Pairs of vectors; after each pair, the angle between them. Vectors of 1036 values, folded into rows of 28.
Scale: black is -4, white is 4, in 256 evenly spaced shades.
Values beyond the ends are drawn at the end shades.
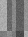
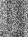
partly aligned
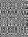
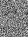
partly aligned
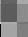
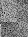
partly opposed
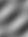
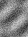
nearly parallel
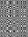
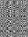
nearly opposite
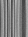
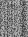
partly aligned
